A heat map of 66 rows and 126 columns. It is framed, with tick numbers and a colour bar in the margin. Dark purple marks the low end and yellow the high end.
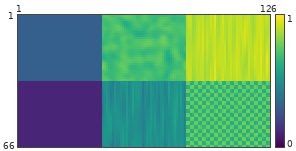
The table splits into 2 rows of 3 panels. Panel 1,1: low, flat. Panel 1,2: high, blotchy, faint in contrast. Panel 1,3: very high, streaked downward, faint in contrast. Panel 2,1: very low, flat. Panel 2,2: middling, streaked downward, faint in contrast. Panel 2,3: high, checkered.
